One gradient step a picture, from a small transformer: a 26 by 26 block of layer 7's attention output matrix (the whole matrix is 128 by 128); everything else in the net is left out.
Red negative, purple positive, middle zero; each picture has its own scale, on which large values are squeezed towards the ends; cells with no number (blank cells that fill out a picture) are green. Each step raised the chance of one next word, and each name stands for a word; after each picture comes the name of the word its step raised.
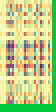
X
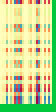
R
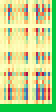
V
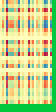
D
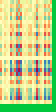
V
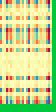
R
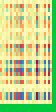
V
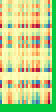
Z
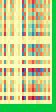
V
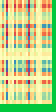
Z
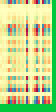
R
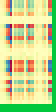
Z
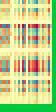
Z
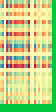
X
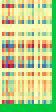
X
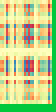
Z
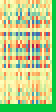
X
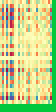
V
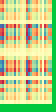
Z
